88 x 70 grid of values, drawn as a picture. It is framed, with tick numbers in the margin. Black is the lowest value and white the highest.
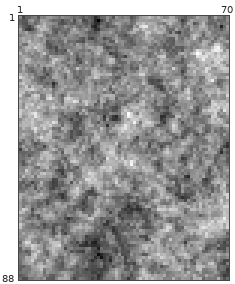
The ninth with the lowest average is the bottom middle. No regular stripes run through it. The texture is blotchy. Neither half mirrors the other. The histogram is bell-shaped.
